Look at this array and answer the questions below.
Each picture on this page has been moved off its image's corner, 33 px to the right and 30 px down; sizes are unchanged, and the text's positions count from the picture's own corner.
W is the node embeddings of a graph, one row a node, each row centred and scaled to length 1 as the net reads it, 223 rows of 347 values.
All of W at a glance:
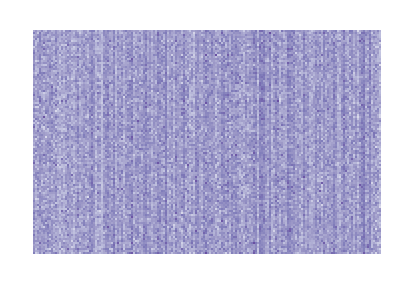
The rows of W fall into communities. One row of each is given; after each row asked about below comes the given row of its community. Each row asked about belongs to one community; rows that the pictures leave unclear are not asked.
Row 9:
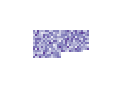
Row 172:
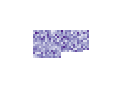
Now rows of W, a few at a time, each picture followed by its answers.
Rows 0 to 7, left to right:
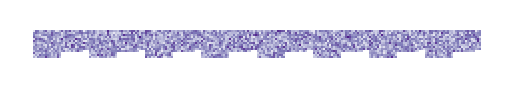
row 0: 172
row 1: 9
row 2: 9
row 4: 9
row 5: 172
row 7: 9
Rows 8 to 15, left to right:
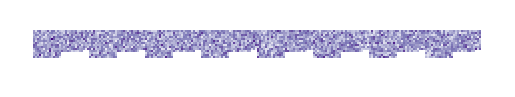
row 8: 9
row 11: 9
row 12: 9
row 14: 172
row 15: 172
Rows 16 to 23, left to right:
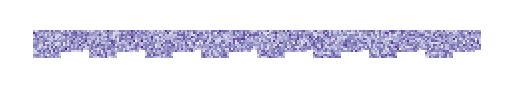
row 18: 9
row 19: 9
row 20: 9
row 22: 9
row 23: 172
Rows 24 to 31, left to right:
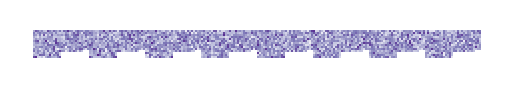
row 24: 9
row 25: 9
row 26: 172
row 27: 172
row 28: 172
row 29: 9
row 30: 172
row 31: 172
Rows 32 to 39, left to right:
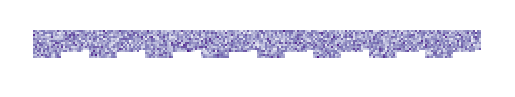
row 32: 9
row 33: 9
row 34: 172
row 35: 172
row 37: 172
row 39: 9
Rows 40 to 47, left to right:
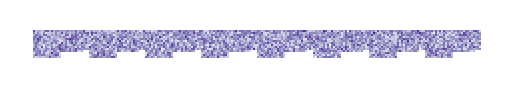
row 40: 9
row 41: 172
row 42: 9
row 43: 9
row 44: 9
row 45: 172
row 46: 9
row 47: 9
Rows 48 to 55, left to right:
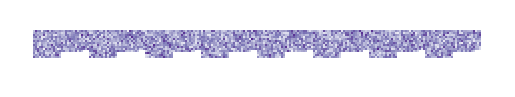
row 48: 9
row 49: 9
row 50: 172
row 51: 172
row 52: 9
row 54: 172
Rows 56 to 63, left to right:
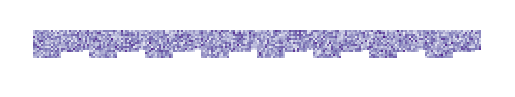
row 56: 172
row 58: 172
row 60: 9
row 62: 172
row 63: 172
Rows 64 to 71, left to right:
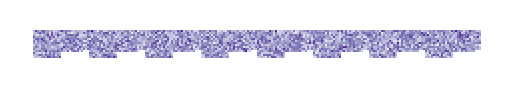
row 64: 172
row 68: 172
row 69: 172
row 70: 9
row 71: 9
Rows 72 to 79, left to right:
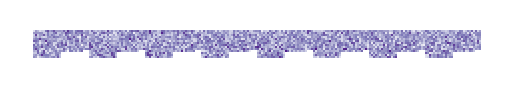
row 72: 9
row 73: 9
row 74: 9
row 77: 9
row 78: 172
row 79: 172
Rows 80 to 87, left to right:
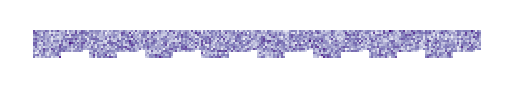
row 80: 9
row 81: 172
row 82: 172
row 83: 172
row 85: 172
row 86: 9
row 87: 9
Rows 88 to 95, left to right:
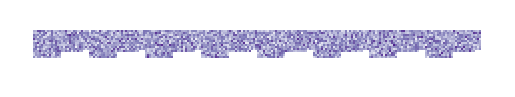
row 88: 9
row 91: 172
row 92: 9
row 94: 9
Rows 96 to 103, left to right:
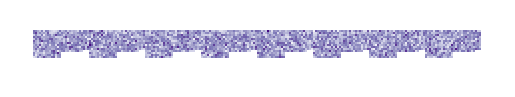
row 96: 172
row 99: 172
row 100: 172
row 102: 172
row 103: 9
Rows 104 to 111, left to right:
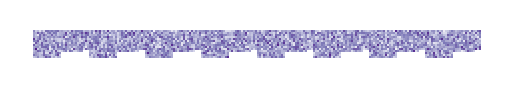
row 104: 9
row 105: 172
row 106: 172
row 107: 172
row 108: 172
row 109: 9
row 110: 9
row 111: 172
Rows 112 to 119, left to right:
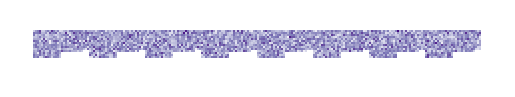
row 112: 9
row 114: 9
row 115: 172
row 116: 172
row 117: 9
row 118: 172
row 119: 9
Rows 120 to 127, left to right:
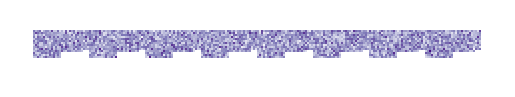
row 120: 172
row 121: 9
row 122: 172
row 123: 9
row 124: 9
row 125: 9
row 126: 9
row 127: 172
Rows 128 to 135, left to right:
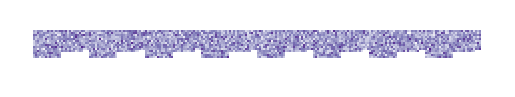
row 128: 9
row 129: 9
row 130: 9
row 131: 172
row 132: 9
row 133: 9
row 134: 172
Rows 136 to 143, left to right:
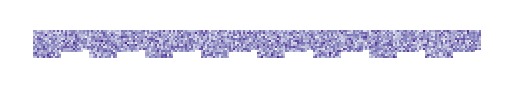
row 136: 172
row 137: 172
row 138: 172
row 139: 9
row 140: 172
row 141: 9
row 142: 172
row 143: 9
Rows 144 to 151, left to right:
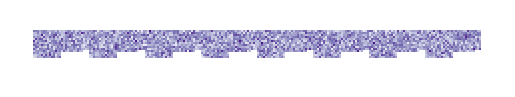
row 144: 172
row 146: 9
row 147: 172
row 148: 9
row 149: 172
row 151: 9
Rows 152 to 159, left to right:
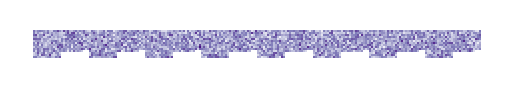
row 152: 9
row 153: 9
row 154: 172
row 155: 172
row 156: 9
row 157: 9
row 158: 9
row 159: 172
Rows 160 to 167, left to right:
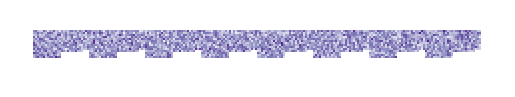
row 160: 172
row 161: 9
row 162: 172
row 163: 172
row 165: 9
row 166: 172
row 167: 9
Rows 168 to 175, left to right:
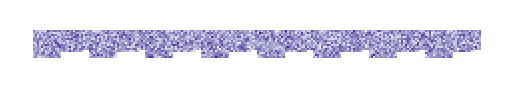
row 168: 9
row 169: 9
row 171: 172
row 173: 9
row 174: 9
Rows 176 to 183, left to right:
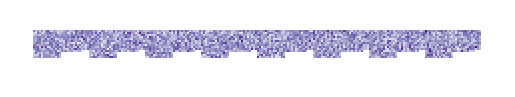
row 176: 9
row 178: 172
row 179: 172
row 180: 9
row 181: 9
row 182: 9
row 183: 9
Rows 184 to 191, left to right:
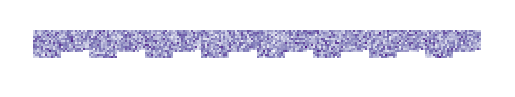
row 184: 172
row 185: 172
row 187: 9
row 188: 9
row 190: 9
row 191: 9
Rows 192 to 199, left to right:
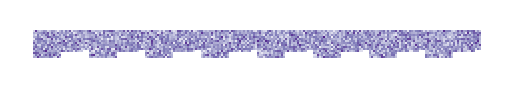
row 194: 172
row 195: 9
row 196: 172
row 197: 172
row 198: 9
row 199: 9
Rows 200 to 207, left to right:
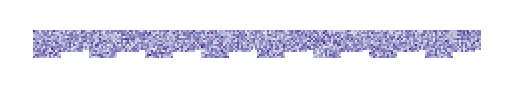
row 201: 9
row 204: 9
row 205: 172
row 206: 172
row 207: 9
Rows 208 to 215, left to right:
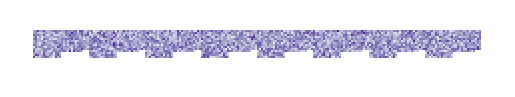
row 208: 9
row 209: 172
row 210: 172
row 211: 9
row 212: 9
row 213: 9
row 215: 9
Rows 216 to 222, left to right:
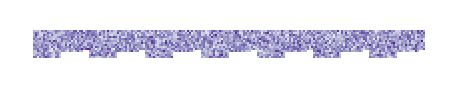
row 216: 9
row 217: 9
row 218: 172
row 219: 172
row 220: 172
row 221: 9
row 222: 9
